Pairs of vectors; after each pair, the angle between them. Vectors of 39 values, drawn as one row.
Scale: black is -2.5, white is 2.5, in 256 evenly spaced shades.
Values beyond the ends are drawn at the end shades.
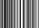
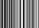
nearly parallel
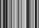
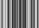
nearly opposite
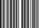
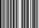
nearly parallel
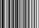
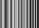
nearly opposite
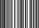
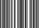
nearly parallel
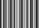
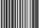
orthogonal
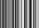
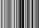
nearly opposite
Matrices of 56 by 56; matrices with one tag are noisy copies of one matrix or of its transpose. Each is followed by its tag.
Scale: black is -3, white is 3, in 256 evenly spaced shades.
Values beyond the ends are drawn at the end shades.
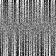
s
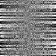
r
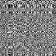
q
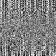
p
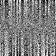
r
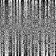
r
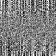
p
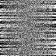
r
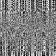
p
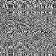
q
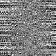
p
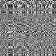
q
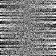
r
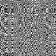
q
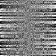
r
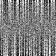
s
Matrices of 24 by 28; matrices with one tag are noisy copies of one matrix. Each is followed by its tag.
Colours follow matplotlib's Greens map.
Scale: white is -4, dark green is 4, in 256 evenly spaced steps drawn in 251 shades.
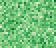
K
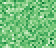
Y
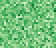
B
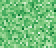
B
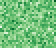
K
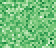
Y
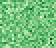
Y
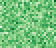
K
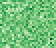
Y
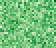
K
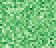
Y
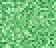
Y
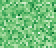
B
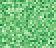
Y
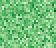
B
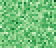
K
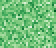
B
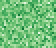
B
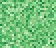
Y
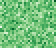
K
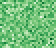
Y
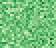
Y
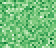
Y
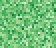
B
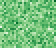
K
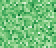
B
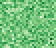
Y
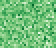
B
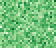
K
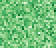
B
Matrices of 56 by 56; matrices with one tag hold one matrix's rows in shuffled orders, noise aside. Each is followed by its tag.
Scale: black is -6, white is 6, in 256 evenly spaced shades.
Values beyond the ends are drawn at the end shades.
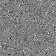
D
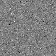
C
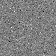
C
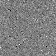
D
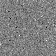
D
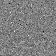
C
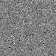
C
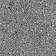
D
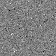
C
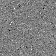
C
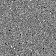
C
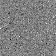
D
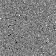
D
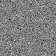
C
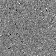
D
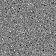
C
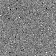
D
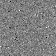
D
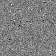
C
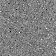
D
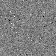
C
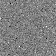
D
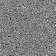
D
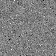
C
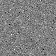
C
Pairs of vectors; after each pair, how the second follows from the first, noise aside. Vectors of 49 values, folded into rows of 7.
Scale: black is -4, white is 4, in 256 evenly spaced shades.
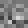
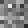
shuffled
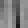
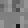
partly zeroed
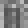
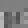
partly zeroed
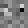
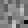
shuffled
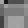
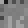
partly zeroed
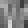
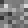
shuffled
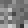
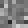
shuffled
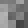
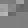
partly zeroed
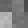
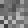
shuffled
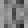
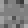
partly zeroed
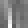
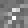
shuffled
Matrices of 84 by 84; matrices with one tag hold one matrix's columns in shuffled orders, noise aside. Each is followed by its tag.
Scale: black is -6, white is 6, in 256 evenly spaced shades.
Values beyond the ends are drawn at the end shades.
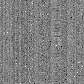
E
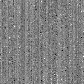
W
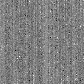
W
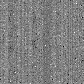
E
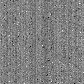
E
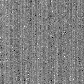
W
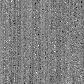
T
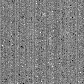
E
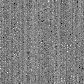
T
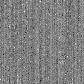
W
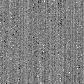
T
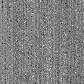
T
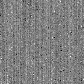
W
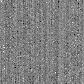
T
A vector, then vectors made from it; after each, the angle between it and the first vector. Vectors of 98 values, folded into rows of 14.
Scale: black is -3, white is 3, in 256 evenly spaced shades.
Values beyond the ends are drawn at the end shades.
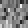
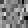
partly aligned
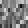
nearly opposite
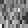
partly aligned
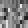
nearly parallel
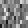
nearly opposite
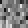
nearly parallel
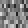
partly aligned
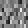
orthogonal
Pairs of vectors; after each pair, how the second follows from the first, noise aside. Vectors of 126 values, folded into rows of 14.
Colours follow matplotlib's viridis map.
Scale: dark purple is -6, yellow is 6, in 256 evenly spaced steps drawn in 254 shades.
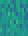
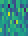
scaled up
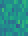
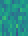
shuffled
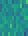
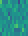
shuffled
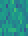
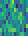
scaled up
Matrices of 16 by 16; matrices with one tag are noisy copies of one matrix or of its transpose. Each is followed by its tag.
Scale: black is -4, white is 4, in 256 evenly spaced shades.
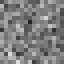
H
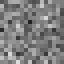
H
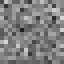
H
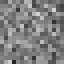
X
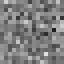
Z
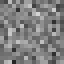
X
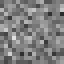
X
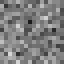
H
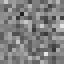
Z
